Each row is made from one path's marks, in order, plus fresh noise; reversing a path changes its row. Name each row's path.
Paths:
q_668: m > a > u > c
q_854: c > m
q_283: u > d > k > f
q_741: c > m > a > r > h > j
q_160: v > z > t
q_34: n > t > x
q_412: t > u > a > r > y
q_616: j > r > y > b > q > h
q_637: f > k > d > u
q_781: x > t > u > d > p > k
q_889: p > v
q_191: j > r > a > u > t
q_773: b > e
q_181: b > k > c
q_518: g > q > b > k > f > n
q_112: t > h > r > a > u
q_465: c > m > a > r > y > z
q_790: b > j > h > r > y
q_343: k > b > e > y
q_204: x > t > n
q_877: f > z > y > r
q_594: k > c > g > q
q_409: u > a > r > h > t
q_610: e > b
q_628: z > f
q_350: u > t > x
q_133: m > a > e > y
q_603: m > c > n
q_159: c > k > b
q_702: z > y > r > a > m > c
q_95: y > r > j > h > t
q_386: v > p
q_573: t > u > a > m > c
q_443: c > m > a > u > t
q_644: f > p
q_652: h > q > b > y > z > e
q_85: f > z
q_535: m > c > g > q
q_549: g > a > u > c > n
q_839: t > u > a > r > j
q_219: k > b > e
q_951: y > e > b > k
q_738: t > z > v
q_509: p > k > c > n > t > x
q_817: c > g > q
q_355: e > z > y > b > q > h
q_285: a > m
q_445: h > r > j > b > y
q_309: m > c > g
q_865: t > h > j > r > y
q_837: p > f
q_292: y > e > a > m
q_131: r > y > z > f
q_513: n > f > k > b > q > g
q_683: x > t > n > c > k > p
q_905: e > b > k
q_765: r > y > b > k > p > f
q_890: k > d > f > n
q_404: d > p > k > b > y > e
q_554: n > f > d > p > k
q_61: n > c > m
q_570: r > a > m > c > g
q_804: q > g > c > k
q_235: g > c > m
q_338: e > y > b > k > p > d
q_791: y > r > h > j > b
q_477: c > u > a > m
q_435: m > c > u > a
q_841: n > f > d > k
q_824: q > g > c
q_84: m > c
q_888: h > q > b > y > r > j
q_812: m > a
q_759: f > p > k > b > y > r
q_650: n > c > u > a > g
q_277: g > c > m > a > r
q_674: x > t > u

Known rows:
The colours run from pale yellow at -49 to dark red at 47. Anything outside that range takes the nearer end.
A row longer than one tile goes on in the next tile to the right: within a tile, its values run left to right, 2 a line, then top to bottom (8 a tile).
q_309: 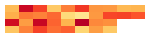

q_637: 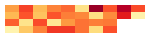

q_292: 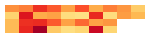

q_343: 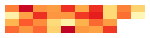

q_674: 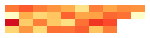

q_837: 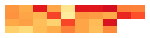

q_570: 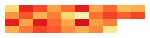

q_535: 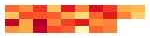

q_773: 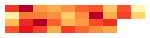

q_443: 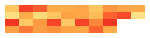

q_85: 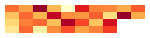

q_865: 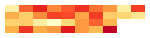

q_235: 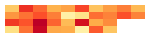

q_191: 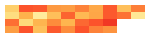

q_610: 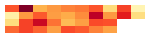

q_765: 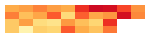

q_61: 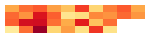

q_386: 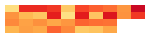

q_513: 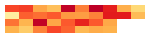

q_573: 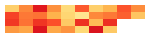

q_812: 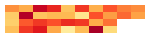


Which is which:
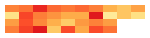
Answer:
q_133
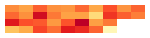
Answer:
q_549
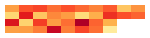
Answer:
q_650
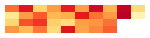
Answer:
q_951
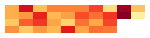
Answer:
q_159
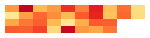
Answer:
q_404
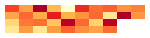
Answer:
q_628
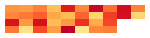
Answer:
q_804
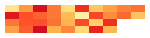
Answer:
q_702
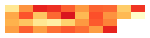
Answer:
q_412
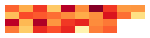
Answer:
q_594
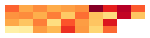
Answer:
q_283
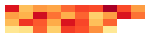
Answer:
q_518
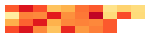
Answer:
q_652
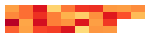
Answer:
q_824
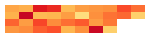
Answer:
q_435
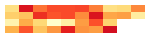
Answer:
q_445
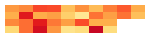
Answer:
q_477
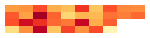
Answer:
q_603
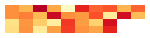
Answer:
q_131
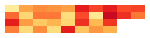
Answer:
q_683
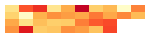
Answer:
q_95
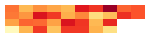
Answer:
q_890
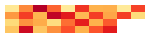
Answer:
q_465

